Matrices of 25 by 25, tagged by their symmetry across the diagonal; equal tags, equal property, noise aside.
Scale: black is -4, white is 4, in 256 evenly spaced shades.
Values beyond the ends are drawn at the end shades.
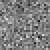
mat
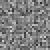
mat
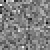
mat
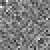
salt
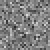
mat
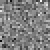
mat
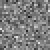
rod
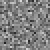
rod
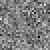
rod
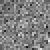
salt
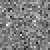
rod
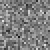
rod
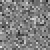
mat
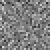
mat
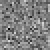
rod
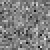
rod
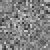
salt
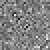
salt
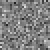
mat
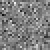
mat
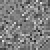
salt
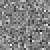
salt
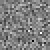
mat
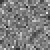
salt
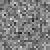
salt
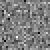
rod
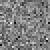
rod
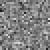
rod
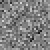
salt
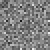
salt
